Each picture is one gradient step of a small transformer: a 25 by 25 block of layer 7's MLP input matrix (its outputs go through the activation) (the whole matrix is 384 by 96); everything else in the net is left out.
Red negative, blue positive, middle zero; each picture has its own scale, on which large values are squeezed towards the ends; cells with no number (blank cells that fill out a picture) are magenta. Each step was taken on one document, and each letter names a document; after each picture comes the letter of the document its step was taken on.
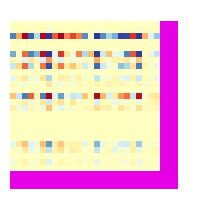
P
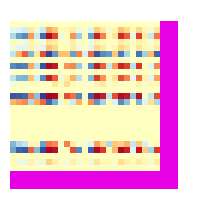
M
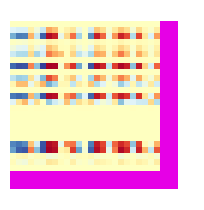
M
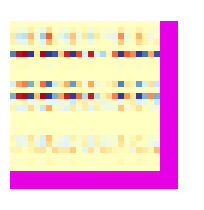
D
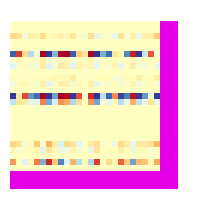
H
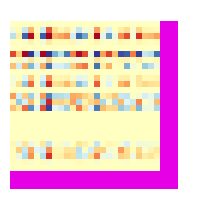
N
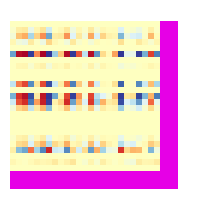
D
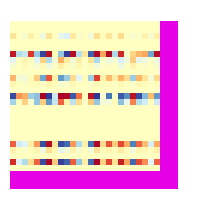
H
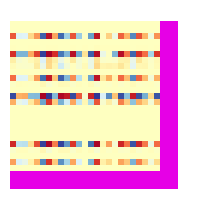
H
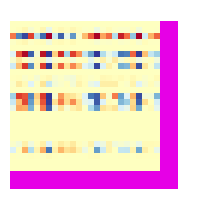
P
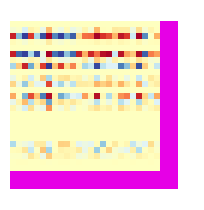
P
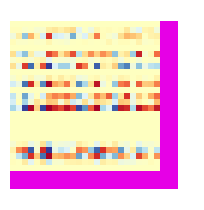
N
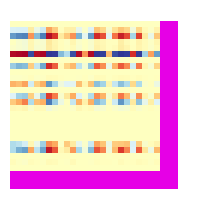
M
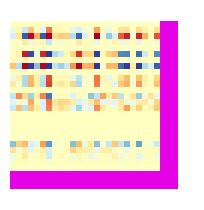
N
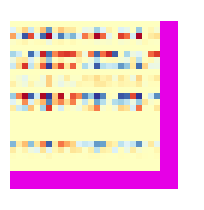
P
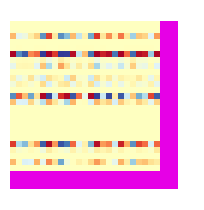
H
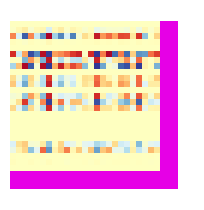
P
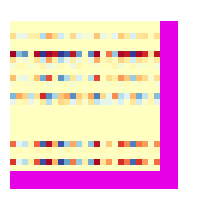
H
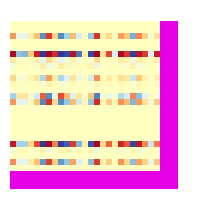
H
